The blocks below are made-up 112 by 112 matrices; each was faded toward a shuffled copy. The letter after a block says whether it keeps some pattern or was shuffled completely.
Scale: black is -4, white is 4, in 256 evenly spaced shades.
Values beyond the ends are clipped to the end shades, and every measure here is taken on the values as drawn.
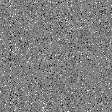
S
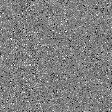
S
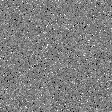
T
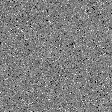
T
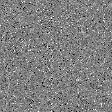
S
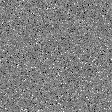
T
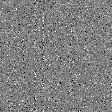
S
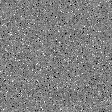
T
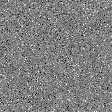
T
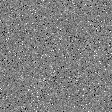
T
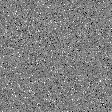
T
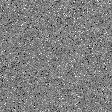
T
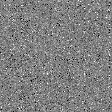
S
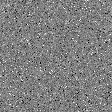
T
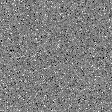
T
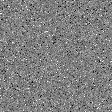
T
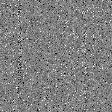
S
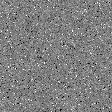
T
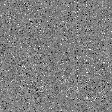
S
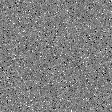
T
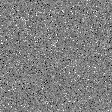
T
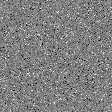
T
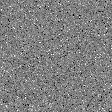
T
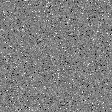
T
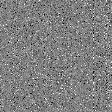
S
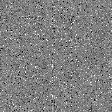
S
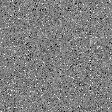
S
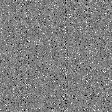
S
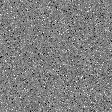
T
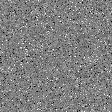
T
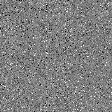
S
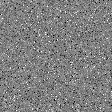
T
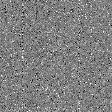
S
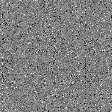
S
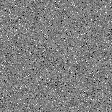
T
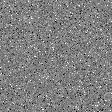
T
